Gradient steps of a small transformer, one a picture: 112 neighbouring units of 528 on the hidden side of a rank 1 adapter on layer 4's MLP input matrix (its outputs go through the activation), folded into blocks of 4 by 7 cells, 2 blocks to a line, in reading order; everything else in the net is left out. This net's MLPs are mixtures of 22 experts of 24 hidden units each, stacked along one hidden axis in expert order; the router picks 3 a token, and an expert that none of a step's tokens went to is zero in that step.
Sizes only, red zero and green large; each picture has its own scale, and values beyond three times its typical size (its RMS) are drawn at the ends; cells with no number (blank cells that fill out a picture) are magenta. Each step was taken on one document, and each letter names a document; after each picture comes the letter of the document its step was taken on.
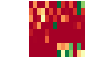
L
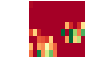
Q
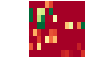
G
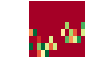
Q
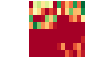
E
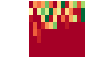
E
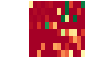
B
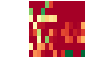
G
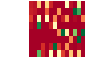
B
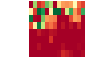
E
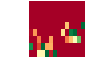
Q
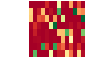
L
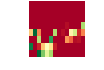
Q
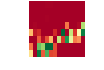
Q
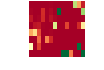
G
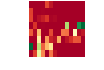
G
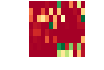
L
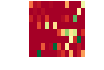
B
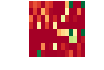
B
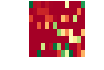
B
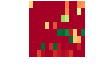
B
